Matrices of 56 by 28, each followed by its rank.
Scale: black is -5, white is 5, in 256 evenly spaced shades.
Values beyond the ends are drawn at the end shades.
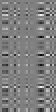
one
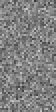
full rank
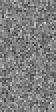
full rank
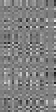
two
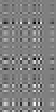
one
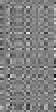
two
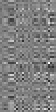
three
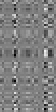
two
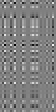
one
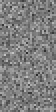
full rank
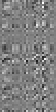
three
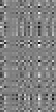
two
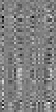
three
